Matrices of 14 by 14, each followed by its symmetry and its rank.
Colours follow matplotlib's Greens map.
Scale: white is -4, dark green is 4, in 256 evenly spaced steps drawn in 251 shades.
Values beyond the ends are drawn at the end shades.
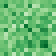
symmetric, rank three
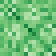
symmetric, rank three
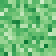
neither, full rank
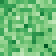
symmetric, full rank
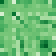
symmetric, rank three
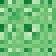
symmetric, rank two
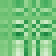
neither, rank one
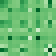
symmetric, rank two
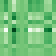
neither, rank one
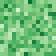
neither, full rank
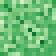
symmetric, full rank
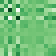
symmetric, rank two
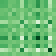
symmetric, rank two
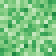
symmetric, full rank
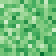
neither, full rank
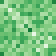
symmetric, full rank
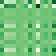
neither, rank one
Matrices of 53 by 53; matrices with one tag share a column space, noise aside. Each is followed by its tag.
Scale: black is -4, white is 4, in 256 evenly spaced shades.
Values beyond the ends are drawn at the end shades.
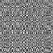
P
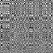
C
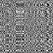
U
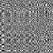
U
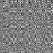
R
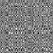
P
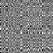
P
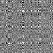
R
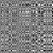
U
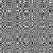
R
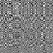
C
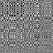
C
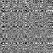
R
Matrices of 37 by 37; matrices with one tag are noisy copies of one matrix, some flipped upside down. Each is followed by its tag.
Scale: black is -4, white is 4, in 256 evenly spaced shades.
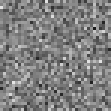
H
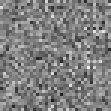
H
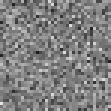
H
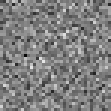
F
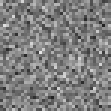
F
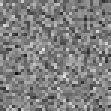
F
